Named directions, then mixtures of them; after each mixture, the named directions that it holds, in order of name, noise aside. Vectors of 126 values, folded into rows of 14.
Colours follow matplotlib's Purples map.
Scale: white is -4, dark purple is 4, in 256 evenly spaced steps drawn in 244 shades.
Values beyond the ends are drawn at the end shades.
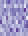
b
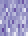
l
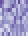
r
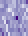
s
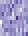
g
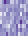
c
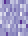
c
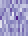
b, g, s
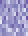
b, l, r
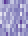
c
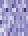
b, l, r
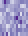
c, s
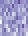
g, l, r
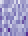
l, r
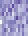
g, l, r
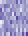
g, r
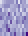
g, l, r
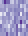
c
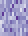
b, g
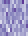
b, c, l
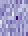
g, s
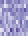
b, r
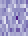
b, s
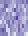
l, s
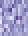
g, r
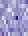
s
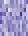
c, l, s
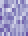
r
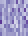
b, c, r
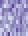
b, r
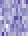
r, s
